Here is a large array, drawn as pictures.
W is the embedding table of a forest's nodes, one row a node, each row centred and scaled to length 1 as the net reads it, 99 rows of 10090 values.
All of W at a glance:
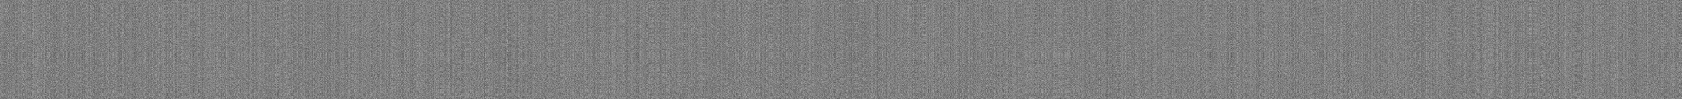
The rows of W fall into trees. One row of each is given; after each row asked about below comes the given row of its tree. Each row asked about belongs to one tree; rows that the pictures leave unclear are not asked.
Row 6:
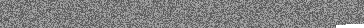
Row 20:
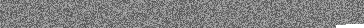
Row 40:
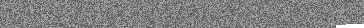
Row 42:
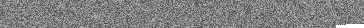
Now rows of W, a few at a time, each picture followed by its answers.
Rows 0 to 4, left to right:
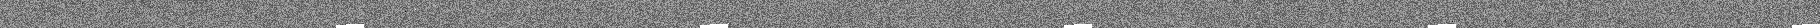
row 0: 42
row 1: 20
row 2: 40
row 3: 42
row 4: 20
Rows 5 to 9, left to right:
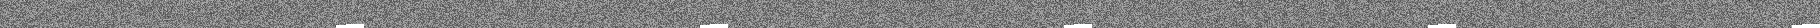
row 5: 6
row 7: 42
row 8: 42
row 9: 42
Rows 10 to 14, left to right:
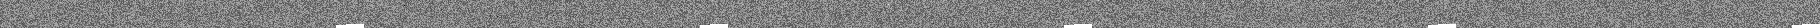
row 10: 6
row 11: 42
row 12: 40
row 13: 6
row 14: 42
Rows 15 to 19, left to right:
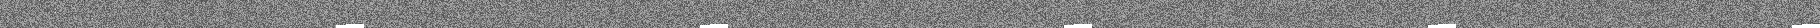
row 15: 42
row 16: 42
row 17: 6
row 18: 6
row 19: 42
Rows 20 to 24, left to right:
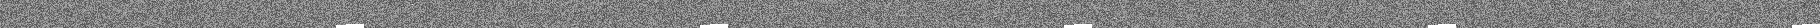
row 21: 6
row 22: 40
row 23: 42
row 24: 20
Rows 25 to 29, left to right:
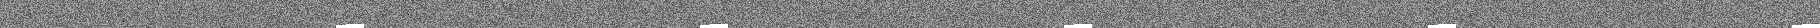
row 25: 40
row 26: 6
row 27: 40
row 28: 42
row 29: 42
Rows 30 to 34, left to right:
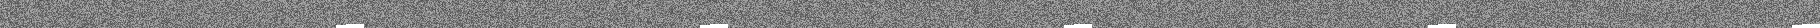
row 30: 20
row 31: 40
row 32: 42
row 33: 42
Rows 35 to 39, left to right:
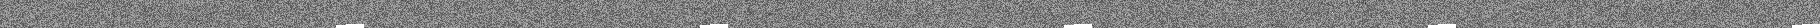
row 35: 6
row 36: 42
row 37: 6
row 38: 20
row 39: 6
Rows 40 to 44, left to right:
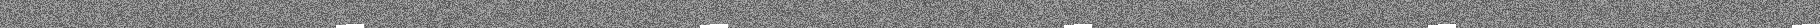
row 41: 20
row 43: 40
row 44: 6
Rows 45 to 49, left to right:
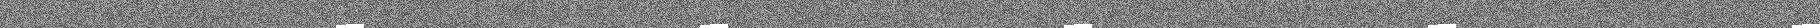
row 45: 40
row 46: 6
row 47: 20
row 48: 6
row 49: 42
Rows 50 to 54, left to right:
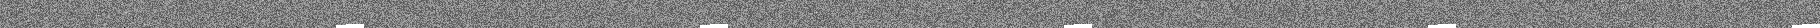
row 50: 20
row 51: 40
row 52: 6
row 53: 6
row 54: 6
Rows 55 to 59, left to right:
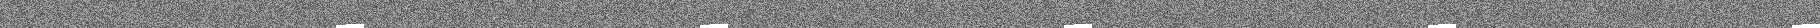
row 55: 6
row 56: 6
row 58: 20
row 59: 6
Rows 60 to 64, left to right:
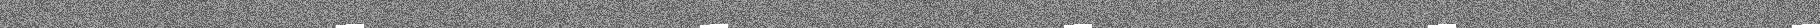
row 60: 42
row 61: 6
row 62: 42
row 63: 42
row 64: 20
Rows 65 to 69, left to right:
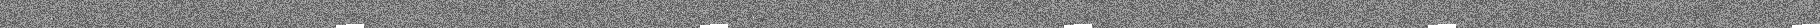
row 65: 40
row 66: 40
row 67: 6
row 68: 20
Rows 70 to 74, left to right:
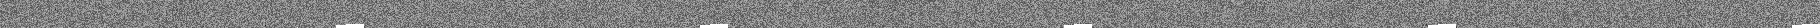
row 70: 20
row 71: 40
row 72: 42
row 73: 6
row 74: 40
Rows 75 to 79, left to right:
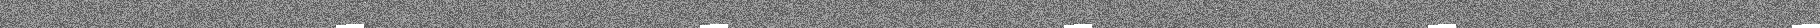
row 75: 40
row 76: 40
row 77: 42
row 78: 20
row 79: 20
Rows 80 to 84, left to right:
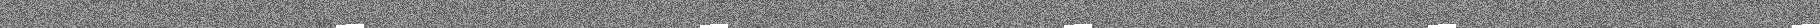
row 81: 40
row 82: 6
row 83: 40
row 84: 42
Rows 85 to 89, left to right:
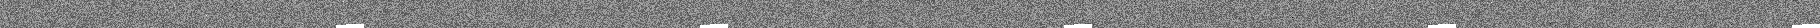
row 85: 20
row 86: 6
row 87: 42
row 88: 40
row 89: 6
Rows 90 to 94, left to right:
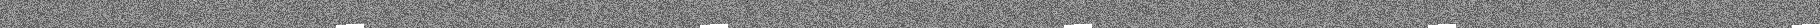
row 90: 6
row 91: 6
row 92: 6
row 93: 42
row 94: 42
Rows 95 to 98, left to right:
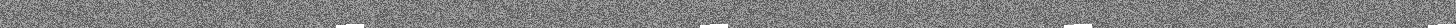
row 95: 42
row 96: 6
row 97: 6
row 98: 20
